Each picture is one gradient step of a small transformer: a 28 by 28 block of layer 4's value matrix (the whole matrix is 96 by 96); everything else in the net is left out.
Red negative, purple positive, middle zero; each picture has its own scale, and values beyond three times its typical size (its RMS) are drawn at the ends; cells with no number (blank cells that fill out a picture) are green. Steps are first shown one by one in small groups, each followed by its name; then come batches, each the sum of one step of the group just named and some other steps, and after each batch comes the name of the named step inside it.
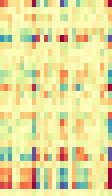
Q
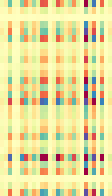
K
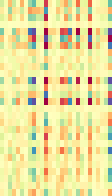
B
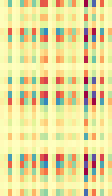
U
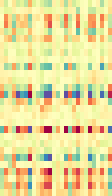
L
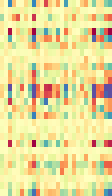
K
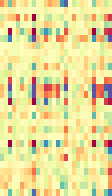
Q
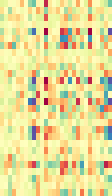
B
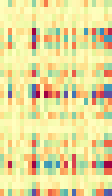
U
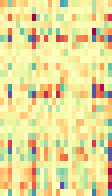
Q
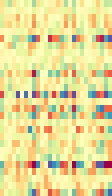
L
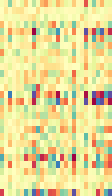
K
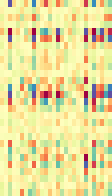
U
